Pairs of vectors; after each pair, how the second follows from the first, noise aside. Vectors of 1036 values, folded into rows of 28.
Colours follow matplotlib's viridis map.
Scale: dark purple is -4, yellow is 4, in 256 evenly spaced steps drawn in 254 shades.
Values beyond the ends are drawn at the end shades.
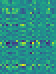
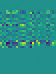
partly zeroed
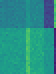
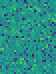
shuffled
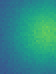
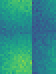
wrapped around
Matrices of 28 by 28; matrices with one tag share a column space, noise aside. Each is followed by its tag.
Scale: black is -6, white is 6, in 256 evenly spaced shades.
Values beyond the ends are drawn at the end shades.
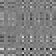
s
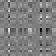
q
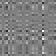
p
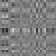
q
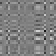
p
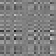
p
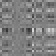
q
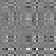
s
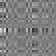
q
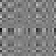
q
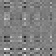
s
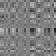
q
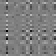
p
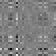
s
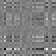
s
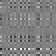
s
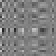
q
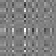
q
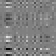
s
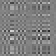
p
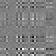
s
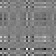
s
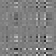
s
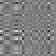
p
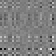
s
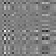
p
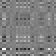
s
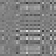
p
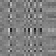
q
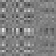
q
